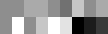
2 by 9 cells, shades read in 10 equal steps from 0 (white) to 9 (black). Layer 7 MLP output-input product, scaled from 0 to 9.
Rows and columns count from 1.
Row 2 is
4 0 4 2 0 1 9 8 7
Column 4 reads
3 2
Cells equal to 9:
1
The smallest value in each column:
4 0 3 2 0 1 2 4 3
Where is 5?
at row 1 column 6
